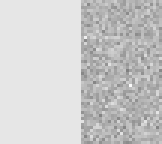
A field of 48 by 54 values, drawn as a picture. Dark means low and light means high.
It is made of 1 by 2 panels. Panel 1,1: very high, flat. Panel 1,2: high, fine-grained.
